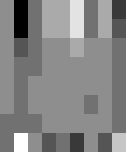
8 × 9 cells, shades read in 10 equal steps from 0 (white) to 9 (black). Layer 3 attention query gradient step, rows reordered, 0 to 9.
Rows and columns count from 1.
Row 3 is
4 6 5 4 4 3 4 4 5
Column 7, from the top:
5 5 4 4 4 5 4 4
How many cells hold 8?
0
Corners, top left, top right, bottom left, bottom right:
4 7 5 2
